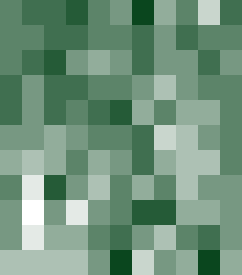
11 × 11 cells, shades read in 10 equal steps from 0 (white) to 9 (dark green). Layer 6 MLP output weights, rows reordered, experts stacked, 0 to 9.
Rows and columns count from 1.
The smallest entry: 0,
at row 9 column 2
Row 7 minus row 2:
-2 -3 -3 -1 -2 -1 0 -1 -4 -3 0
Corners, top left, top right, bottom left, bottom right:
6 7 3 4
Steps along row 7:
down up up down up up down down same up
